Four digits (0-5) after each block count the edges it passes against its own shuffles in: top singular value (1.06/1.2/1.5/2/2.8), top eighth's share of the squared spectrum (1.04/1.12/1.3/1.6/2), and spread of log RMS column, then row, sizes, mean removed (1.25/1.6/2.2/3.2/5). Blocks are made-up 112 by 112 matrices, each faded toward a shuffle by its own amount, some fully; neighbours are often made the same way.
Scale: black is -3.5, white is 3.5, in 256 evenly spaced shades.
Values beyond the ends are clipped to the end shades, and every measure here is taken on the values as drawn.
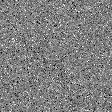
0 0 0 0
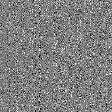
1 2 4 0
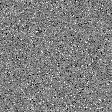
0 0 0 0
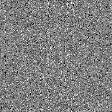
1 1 3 0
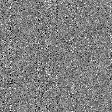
1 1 3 0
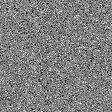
0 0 0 0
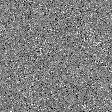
0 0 0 0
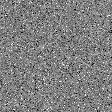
0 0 0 0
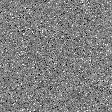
0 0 0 0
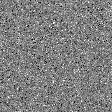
0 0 1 0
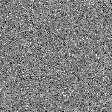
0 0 1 0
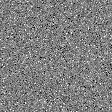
0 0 0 0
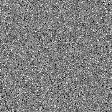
0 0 1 0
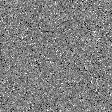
0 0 0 0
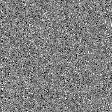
1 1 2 0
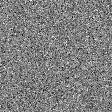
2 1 0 0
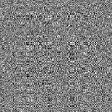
5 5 3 3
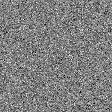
1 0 0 0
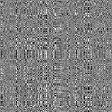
5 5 4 3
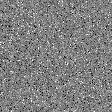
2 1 0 0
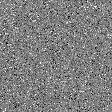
1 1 0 0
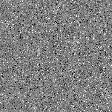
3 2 1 0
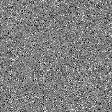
3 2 1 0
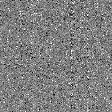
3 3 2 1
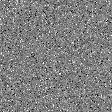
1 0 0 0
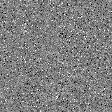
0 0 1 0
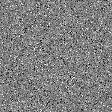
0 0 1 0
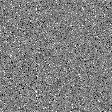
1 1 1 0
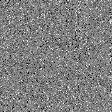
1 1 2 0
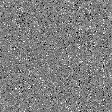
1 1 2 0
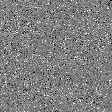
3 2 0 0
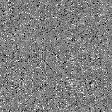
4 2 1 1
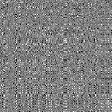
5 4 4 3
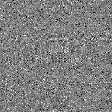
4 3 1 1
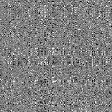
4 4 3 2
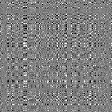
5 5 4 4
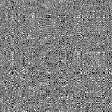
5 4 3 3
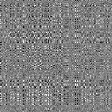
5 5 4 4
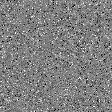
3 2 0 0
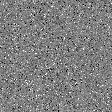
2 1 0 0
